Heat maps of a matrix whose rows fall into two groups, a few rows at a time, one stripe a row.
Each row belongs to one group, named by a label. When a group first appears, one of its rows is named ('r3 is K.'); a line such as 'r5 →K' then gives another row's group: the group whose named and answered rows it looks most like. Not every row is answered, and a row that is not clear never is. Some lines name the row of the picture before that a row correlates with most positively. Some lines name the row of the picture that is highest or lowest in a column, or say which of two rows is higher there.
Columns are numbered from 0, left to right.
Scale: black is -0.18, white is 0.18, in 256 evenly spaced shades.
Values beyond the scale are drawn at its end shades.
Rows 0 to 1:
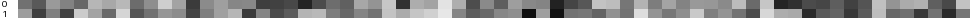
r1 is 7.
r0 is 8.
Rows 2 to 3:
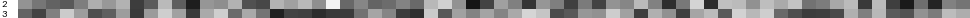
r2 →7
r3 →8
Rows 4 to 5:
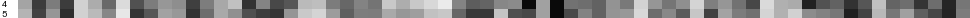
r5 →7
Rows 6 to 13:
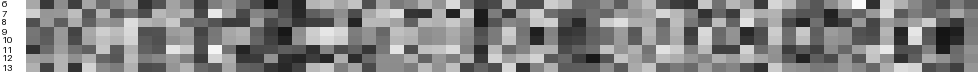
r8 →8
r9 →7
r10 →7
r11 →8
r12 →8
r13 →7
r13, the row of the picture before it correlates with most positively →5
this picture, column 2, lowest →8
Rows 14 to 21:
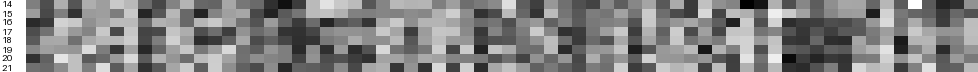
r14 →7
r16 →8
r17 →8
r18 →8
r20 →8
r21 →8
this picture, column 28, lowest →21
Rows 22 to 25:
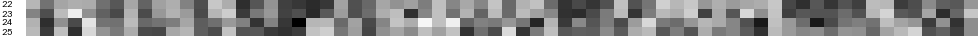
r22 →8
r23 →8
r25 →7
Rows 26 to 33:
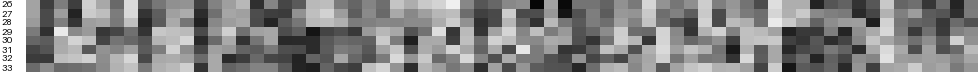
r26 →7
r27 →7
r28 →7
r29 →8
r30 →8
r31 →8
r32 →8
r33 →8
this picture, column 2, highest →29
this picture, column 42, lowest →32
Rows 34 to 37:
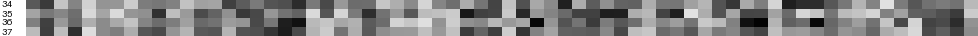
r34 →8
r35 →7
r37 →7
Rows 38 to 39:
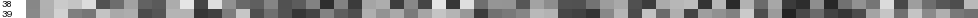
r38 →8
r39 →8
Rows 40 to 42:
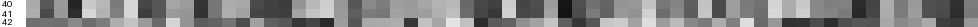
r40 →7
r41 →7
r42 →8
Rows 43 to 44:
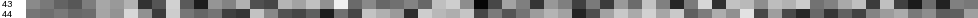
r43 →7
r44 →8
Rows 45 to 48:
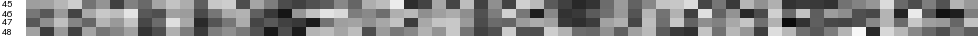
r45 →8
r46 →7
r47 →8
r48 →7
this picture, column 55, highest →46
